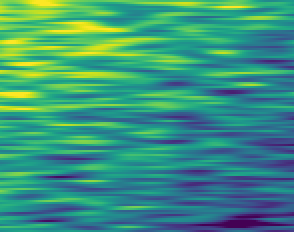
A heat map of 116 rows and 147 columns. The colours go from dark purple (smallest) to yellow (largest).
The ninth with the highest average is the top left. Streaks run across, left to right. The histogram is bell-shaped. The field climbs toward the top left.
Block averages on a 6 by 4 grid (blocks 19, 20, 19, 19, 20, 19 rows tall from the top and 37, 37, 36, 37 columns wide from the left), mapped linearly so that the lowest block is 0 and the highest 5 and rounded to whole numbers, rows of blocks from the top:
5443
5432
4332
3321
3221
2210
